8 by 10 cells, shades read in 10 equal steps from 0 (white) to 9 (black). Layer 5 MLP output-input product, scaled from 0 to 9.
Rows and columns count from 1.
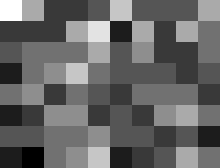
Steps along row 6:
down down same up down up down down up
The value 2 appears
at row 1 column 6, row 4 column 4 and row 8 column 5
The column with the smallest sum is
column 5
